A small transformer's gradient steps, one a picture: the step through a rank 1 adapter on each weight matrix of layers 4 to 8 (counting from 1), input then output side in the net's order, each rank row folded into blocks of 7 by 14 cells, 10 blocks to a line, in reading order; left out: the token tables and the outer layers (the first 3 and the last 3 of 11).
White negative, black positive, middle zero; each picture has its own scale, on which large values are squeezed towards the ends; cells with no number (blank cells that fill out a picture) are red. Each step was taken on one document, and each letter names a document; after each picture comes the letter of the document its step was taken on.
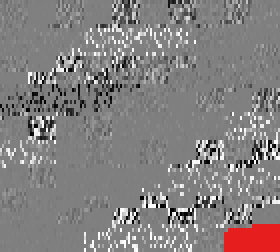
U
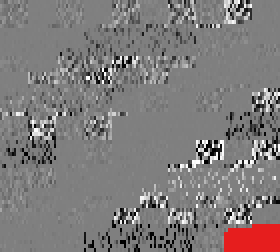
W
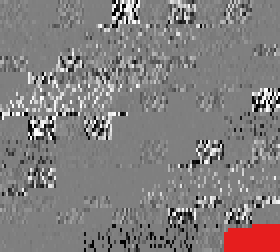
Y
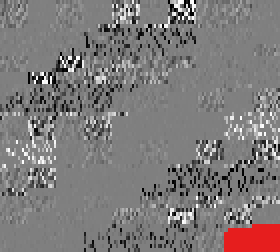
Y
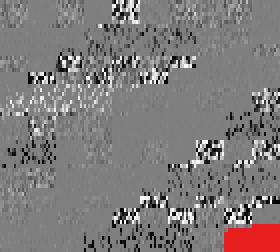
W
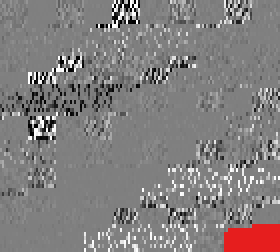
U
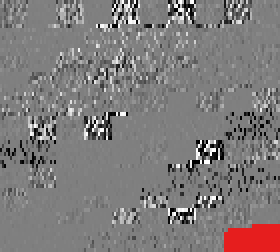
U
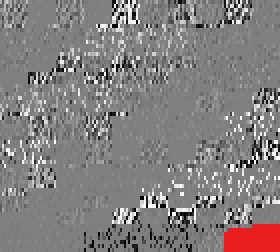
U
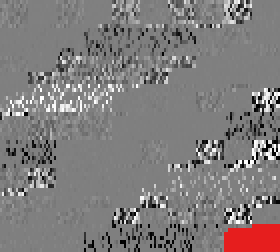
W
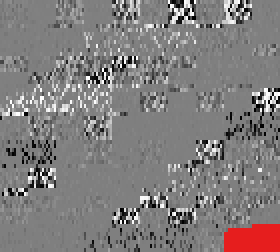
W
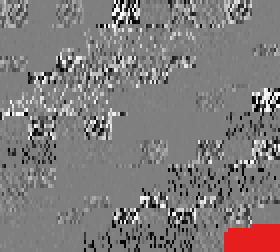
W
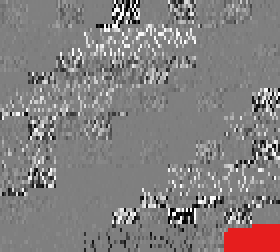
Y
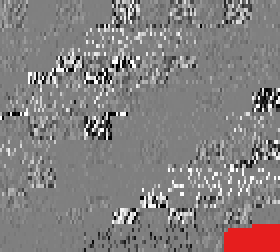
U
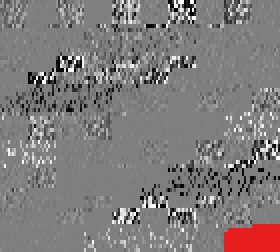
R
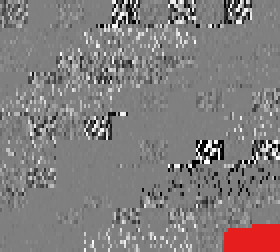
R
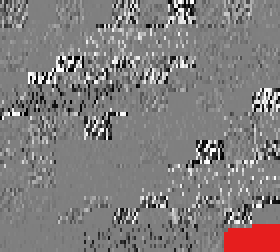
U
